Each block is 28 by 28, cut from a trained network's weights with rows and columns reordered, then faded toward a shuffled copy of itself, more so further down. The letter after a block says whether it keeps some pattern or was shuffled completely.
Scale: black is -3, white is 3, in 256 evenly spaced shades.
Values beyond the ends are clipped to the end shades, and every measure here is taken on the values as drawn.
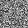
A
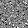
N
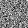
N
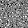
A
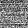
A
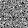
N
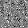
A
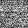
A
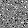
N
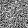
N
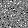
N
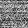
A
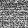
A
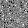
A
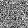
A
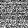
A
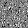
A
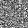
N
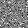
N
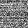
A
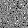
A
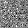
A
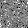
A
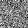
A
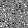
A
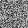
N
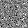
N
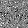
N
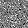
A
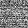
A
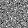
N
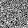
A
